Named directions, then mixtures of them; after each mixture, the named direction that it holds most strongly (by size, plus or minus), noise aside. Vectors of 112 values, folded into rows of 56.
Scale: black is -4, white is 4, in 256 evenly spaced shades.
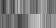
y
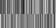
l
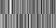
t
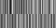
t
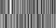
t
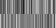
l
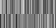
l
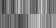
y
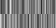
t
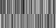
l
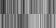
y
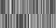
t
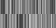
t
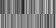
l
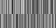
l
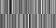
t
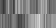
y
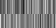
l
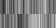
y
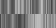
y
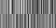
t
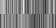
l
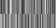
t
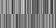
l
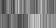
y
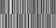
t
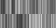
y
